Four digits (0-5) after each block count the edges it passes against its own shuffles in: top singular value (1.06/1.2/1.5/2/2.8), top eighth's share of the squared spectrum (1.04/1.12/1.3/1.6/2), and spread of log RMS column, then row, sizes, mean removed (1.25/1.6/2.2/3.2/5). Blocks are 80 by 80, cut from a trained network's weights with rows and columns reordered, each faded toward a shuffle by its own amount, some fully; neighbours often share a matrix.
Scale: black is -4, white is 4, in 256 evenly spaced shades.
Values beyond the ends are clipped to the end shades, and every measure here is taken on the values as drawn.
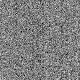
2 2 1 0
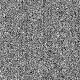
2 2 1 0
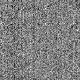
3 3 2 1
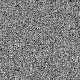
1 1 0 0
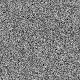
0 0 0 0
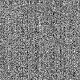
3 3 2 1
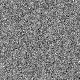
0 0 0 0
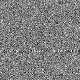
3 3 0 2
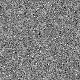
2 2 0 0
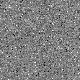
2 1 0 0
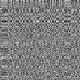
5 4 1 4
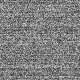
3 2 0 1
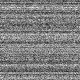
5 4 1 3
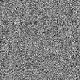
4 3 1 1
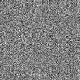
3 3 1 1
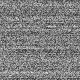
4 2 0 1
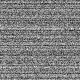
4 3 0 3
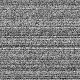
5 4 0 3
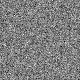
0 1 0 0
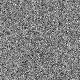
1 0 0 0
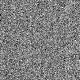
1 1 0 0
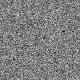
0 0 0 0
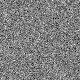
0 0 0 0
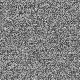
1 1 0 0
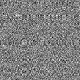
4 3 0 2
